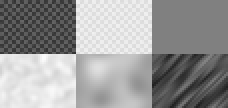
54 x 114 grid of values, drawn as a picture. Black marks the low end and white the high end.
The table splits into 2 rows of 3 panels. Panel 1,1: low, checkered. Panel 1,2: very high, checkered, faint in contrast. Panel 1,3: middling, flat. Panel 2,1: very high, blotchy, faint in contrast. Panel 2,2: high, smooth. Panel 2,3: low, slanting up to the right.
